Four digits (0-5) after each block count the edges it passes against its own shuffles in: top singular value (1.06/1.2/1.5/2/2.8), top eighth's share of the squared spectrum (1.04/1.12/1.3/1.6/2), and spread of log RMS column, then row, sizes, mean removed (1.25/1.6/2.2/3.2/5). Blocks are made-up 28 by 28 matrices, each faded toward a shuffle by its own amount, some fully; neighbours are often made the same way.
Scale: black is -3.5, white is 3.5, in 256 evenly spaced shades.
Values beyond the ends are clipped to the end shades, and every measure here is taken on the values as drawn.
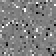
1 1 0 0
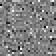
2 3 0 0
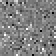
0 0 0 0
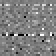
3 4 0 2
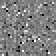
0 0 0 0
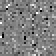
1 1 0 0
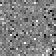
1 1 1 0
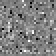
0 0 0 1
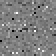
1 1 0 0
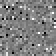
1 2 1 1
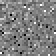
0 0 0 0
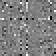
2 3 2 1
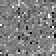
2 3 1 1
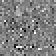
2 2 0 1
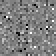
1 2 0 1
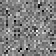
2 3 1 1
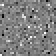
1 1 0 0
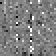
2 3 2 0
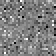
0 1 0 0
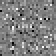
2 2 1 1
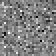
0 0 0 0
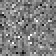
0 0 0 0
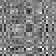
4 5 3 3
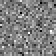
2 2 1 0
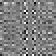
4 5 3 3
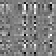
4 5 3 2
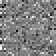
3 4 1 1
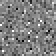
1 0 0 0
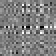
4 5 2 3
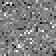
0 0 0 0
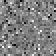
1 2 0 0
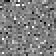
0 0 0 0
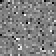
1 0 0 0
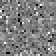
2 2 0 0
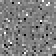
1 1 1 0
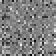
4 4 2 2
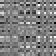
4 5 3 3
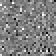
2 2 0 0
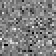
2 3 0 2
